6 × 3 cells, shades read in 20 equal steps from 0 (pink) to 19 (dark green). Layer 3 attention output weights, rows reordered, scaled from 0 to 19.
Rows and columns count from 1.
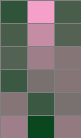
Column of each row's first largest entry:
1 1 1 1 2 2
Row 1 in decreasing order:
16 14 0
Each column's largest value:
16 19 14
